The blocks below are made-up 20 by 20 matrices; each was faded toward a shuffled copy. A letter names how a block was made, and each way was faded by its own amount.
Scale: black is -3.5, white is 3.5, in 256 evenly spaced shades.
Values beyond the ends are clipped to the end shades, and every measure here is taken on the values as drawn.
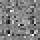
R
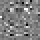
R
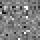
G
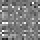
R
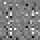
R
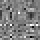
R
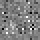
G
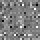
G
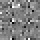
R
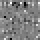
G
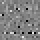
G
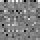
R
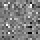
G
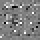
G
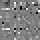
R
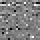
G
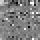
G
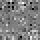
G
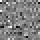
G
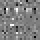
R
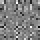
R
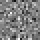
G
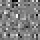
R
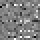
G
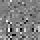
R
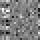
R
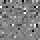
G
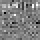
G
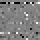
G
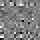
R
